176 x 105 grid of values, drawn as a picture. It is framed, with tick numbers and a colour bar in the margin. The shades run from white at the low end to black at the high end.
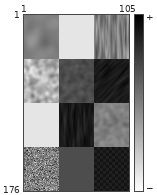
It is made of 4 by 3 panels. Panel 1,1: middling, smooth, faint in contrast. Panel 1,2: very low, flat. Panel 1,3: middling, streaked downward. Panel 2,1: low, blotchy. Panel 2,2: high, blotchy, faint in contrast. Panel 2,3: very high, slanting up to the right, faint in contrast. Panel 3,1: very low, flat. Panel 3,2: very high, streaked downward, faint in contrast. Panel 3,3: middling, blotchy, faint in contrast. Panel 4,1: middling, fine-grained, strong in contrast. Panel 4,2: high, flat. Panel 4,3: very high, checkered, faint in contrast.
